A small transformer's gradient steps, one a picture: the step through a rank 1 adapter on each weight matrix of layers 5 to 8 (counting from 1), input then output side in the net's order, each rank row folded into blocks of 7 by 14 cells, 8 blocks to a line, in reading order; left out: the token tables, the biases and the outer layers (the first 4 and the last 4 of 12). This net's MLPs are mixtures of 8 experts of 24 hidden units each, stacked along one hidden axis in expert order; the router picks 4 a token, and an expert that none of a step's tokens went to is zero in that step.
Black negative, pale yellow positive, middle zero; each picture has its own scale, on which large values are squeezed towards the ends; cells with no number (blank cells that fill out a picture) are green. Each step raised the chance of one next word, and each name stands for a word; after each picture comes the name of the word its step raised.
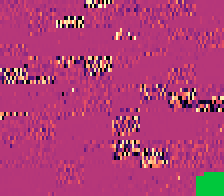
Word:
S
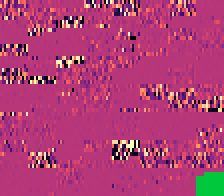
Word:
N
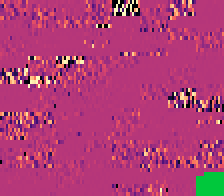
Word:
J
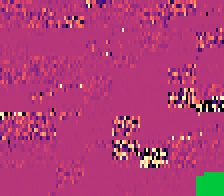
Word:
S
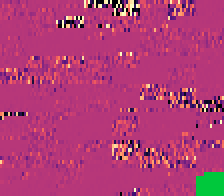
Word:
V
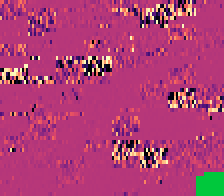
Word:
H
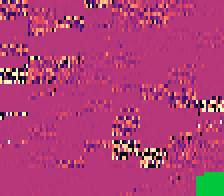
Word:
H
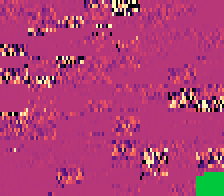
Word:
J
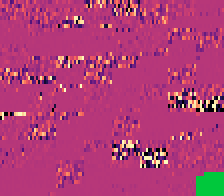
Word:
S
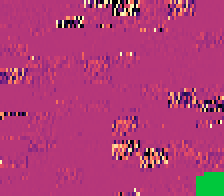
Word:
V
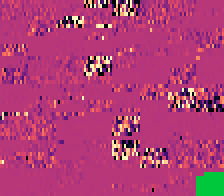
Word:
V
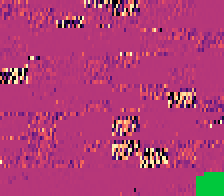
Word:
H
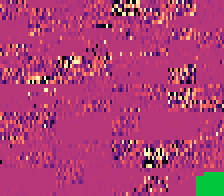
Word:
J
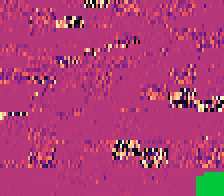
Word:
S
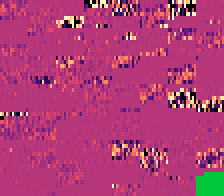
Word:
V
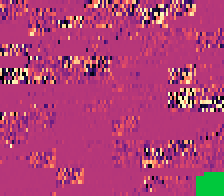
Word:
H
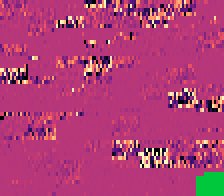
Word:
S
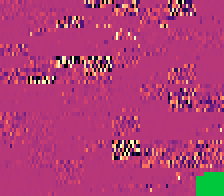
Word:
N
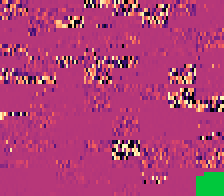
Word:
V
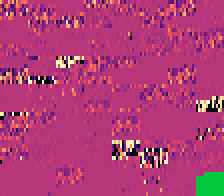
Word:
N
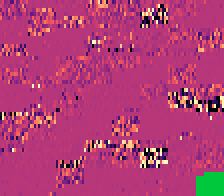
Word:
S
